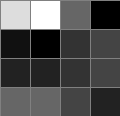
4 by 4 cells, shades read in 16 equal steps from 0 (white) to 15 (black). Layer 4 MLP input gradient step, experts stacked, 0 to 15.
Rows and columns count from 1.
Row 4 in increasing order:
9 9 11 13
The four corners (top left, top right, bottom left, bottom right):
2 15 9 13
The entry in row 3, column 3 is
12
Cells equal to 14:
1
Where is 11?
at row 2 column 4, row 3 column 4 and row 4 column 3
